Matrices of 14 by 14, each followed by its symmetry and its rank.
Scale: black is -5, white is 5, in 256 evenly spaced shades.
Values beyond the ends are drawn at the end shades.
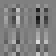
neither, rank one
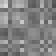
symmetric, rank two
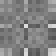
symmetric, rank two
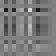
neither, rank one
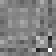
symmetric, rank two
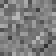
symmetric, full rank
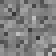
symmetric, full rank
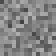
symmetric, full rank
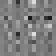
neither, rank two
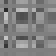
neither, rank one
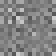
symmetric, rank three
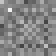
symmetric, rank three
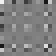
symmetric, rank one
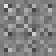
symmetric, rank three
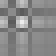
symmetric, rank one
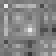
symmetric, rank two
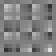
symmetric, rank one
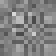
symmetric, rank three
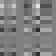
neither, rank one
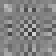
symmetric, rank two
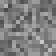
symmetric, full rank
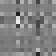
neither, rank two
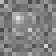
symmetric, rank three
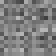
neither, rank two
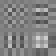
symmetric, rank one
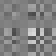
symmetric, rank one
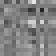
neither, rank two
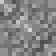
symmetric, full rank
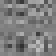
neither, rank two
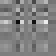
neither, rank one
